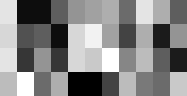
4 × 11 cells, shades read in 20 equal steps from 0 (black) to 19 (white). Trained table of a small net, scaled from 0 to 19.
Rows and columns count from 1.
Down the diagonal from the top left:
17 6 11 13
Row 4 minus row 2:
-2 13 1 12 -16 -18 -7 9 -4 6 4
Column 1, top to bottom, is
17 16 17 14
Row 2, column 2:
6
